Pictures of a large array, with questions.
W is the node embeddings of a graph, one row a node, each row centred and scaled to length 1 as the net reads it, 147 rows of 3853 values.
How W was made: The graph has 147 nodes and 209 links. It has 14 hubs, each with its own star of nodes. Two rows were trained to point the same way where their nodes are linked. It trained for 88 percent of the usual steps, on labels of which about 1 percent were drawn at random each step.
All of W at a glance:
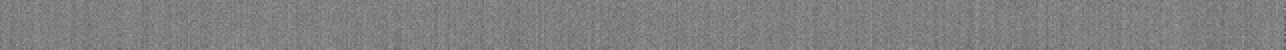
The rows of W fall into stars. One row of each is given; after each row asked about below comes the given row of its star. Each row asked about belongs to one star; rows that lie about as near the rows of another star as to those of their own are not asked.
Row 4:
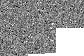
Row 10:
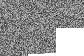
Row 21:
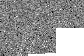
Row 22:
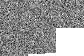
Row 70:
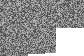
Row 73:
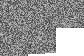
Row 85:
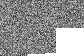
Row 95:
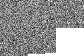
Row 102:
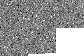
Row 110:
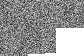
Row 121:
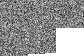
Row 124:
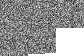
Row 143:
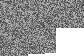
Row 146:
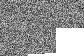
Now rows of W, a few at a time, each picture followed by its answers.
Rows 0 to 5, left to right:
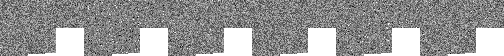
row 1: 121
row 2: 95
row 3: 10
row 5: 73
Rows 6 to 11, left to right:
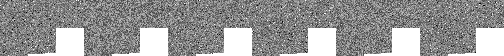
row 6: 70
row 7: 85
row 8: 70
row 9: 110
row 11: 110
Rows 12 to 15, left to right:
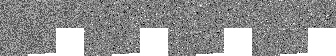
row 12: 110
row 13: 110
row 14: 95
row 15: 70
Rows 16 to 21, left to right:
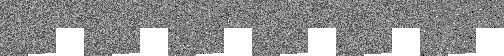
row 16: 21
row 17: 102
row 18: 73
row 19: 22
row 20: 4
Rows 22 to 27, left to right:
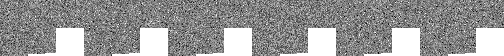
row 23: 73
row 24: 22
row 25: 21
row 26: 4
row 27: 4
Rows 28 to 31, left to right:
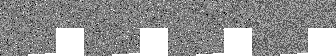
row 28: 121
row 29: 4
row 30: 146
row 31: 124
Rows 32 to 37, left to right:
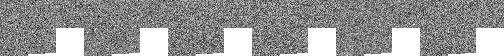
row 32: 22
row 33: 110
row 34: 102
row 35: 95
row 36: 85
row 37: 95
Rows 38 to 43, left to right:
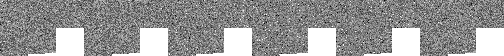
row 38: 124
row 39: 121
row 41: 121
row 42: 146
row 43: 4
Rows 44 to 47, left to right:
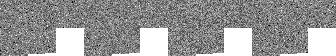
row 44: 102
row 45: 95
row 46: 4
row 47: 110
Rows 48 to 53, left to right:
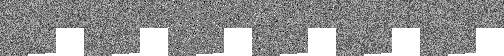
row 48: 95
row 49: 85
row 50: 143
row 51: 85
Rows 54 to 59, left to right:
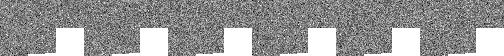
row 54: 85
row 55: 110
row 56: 146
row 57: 95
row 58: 10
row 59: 22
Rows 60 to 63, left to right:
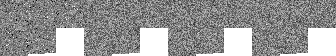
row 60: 146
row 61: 73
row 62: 22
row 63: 143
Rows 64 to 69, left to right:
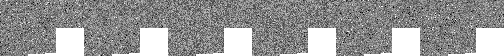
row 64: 22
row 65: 85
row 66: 73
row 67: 110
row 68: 70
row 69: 10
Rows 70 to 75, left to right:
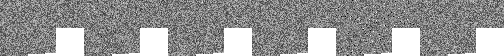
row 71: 143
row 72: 73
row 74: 124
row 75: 102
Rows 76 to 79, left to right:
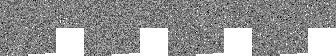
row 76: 73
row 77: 4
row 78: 110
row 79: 102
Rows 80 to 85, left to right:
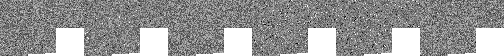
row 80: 10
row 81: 95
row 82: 4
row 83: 4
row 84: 124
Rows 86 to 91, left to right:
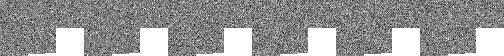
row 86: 10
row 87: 21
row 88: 22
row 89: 73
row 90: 143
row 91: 146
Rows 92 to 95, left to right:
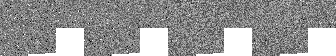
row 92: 10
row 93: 22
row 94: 85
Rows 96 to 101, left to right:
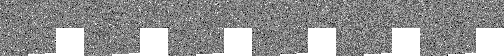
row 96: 102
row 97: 4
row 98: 143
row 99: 146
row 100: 70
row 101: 124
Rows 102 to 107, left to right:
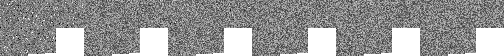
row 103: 22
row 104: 73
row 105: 21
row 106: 70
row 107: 22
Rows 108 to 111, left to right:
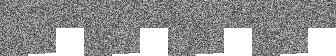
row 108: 95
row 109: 10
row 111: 146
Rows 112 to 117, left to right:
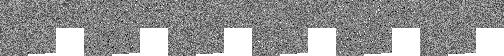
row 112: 70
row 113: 124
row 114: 143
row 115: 22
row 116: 124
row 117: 143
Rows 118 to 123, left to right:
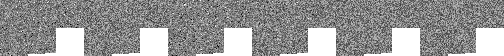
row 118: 85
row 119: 121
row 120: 70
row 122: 121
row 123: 95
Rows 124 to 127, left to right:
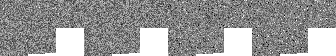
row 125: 70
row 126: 22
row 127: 102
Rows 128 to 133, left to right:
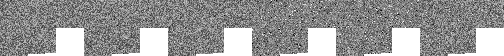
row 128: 95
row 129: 4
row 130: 70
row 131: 124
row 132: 73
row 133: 102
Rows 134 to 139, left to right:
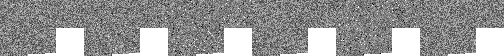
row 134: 4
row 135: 10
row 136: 73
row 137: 143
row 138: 121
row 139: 95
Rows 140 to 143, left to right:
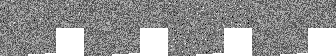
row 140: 73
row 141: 146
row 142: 146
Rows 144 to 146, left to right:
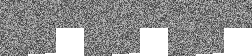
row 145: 21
